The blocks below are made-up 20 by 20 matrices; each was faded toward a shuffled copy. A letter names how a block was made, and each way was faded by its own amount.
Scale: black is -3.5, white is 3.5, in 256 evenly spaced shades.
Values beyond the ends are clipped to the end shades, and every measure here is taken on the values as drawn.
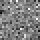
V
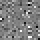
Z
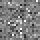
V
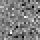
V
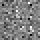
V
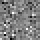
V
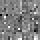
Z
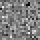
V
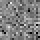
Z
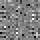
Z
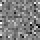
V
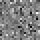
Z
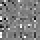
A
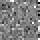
V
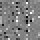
A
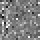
V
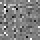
A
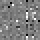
A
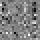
A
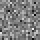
V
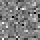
Z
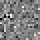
Z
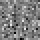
V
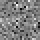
V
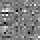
A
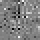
A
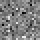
V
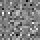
Z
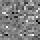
Z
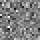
Z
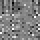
A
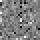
V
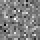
V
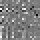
A
